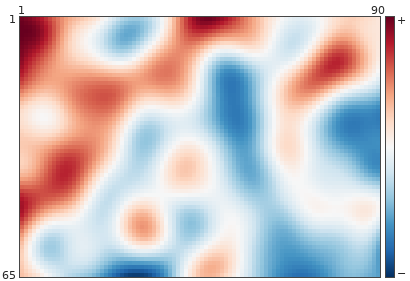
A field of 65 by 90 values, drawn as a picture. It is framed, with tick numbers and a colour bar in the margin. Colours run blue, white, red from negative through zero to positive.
There is an overall slope up to the top left. Overall the values sit about 50% of the way up the scale. The texture varies smoothly and slowly. The halves do not mirror each other.
